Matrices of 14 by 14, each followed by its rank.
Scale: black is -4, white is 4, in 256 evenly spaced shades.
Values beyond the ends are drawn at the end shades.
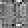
three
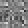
three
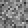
full rank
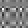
one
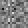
three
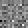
three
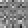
three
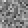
full rank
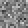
full rank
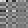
one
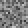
full rank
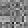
three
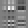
one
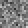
full rank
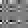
one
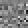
three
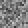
full rank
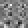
three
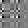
one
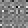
three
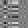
one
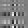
one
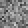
full rank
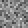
full rank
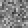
full rank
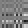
one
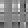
one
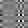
one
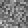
full rank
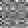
three
